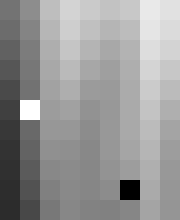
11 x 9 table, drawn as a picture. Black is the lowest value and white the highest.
Two lone cells stand out: one far higher and one far lower than their neighbours. The middle left is the roughest part. Values rise toward the top right. The bottom middle is the calmest part.
